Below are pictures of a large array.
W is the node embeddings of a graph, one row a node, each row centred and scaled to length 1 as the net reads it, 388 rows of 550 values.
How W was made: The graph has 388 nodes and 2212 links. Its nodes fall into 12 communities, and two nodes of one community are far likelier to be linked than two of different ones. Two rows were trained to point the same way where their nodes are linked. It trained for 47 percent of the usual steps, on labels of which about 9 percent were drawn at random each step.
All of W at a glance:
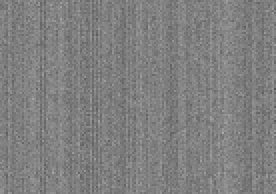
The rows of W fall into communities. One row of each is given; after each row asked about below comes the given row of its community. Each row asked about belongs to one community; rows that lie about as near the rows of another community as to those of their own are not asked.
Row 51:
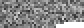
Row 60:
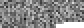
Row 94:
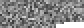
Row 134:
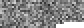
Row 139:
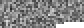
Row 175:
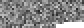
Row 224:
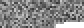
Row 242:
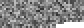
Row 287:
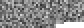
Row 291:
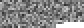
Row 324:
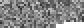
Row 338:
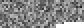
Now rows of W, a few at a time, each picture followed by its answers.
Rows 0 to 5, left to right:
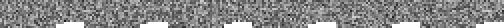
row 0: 324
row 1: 242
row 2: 287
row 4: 60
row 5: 224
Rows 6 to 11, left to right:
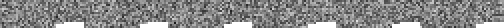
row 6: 338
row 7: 324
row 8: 291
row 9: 51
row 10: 175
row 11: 139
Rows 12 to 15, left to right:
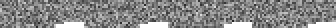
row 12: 60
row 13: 287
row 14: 139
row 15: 338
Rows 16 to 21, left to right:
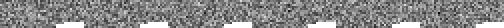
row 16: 224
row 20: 242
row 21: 291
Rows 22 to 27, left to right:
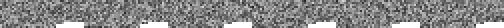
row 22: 175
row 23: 287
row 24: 60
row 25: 338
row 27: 224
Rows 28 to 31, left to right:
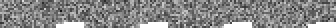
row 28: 338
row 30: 51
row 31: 175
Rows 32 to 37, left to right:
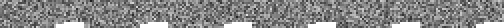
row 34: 175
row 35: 291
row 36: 338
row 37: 134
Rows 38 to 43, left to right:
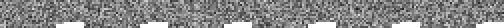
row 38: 175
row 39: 134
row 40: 224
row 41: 94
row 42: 224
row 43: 60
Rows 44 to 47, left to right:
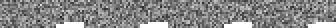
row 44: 224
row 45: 224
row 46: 242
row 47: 175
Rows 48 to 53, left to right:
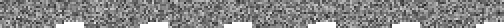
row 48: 139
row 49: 51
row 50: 287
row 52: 324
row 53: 139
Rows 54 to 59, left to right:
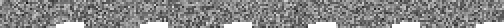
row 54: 242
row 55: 242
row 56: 94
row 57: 134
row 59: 287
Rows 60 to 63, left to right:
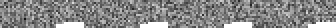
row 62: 134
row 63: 51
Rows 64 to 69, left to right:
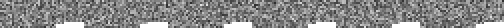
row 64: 287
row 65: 134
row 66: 242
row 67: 139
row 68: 324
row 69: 51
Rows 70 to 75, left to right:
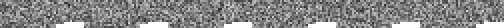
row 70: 51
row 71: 51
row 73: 242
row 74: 287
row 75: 242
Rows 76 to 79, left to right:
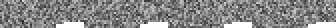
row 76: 94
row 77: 242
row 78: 134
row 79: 324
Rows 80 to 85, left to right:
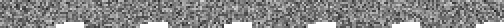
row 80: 287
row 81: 175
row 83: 60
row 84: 51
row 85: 134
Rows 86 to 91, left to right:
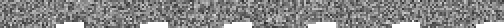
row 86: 224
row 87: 324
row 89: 287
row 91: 175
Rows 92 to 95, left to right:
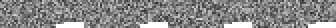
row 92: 291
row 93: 224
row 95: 175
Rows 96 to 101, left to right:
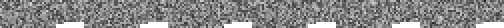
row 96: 291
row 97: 134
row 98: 242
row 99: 287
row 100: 338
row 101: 175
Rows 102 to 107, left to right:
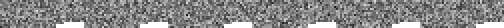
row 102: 224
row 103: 287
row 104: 60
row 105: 242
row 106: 134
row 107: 287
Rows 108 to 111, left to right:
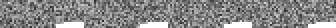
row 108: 338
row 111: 134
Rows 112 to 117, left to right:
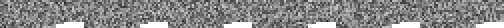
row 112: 51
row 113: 224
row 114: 291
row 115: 291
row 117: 291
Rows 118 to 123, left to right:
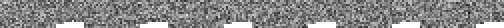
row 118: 324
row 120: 291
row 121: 60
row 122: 94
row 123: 134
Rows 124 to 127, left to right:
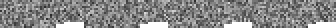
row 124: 94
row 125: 134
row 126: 242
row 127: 134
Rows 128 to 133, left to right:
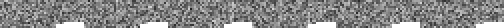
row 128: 51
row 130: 242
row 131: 139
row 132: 139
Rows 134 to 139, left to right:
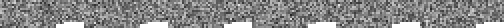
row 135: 224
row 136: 175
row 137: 60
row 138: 291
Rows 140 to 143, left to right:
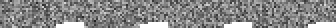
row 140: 94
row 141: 51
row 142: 242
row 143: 60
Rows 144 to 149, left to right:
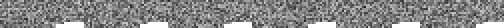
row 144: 51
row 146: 175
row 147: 224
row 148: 242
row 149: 134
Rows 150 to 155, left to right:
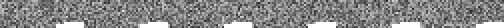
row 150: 338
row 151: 338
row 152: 139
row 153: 60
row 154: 51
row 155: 175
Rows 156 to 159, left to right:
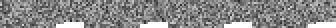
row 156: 94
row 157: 242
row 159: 338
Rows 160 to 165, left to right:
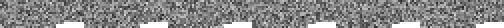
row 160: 139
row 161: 94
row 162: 291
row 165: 224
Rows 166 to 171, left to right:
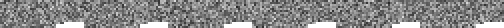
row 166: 134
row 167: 134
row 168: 291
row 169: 175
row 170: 242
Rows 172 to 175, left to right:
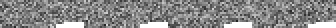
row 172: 175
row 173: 224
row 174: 291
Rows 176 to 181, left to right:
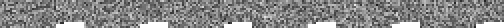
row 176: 224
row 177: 287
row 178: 224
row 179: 338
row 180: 324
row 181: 324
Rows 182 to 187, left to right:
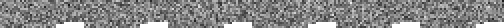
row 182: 175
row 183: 242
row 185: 291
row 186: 338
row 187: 291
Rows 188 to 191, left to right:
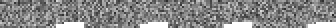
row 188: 287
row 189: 60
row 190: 338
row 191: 287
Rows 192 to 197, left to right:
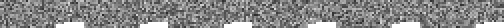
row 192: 338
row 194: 94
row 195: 242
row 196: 51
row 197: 139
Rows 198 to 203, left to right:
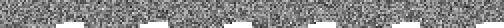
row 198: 175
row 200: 51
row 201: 51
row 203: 324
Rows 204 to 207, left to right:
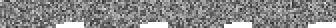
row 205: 338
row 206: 94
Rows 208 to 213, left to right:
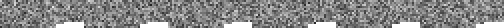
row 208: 242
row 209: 324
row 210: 139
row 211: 51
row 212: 94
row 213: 51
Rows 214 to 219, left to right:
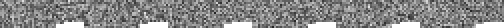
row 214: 338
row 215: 324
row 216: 338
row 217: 175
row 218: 51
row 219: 324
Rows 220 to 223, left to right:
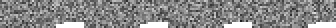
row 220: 291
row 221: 242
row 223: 134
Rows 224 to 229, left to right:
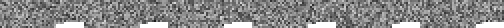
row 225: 324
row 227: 287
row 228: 60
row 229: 242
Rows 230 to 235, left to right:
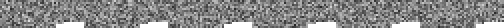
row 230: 287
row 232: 291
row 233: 139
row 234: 139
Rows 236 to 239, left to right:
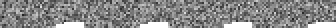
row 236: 51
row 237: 242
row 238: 139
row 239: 175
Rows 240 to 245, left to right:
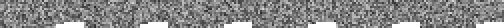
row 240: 324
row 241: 242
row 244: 60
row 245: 338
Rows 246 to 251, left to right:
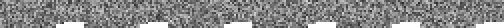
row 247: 51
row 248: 291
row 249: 60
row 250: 51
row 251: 287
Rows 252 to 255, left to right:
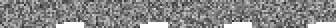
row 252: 324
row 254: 291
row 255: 338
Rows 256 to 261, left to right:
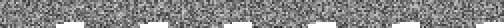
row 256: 291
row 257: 51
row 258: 139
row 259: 338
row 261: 338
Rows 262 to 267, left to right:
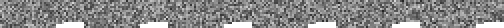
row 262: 175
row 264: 291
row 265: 291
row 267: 139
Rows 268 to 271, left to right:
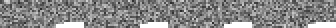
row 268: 51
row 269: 324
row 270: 94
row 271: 175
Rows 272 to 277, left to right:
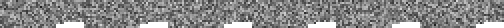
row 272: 134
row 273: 51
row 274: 224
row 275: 139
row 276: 224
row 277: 51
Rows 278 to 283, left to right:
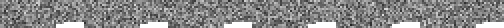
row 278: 94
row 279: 324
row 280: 338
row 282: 60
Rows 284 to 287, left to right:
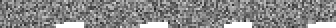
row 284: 291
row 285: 291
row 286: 94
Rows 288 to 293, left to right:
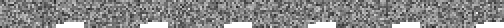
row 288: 224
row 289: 134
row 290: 175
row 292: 338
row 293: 175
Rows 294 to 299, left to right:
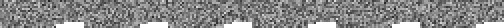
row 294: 139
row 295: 134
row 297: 338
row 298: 175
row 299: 139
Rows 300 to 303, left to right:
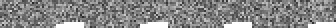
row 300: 242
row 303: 94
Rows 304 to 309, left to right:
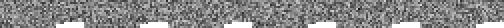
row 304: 338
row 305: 51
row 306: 242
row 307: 51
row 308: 287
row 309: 175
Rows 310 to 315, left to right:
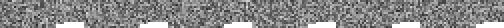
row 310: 287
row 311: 139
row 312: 94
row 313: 139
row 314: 134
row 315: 242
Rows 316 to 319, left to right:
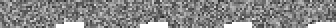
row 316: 139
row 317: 338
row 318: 291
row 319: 242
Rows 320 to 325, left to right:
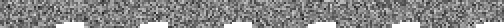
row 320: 94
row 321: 139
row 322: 134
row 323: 94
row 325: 242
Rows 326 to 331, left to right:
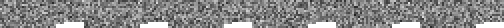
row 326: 139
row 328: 338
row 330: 175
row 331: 60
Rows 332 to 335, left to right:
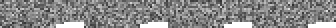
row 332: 51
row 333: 94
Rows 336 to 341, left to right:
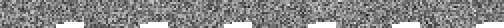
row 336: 287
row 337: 338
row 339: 338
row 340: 175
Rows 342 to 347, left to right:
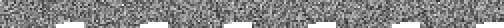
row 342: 338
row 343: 60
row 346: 338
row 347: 224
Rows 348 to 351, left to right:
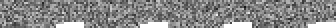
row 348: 338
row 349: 94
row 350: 287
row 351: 338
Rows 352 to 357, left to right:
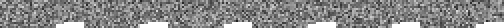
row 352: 134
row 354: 287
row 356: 51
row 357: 51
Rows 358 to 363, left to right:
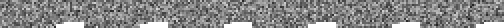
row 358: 242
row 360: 291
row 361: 324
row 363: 51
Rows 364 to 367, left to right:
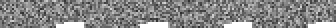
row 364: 134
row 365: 291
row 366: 139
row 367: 60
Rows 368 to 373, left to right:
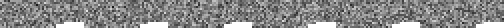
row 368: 242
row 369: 175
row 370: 242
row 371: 287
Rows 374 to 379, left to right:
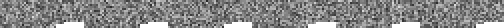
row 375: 94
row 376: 324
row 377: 139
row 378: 287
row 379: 287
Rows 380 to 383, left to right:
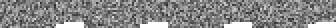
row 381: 94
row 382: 291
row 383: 51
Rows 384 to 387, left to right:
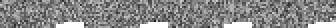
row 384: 60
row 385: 324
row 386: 287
